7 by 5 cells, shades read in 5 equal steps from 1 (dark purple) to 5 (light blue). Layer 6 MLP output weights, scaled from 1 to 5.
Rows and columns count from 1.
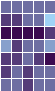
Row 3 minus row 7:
-2 -2 -1 -2 -1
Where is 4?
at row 4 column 1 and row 4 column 5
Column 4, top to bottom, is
3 3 1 3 2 3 3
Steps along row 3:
same same same up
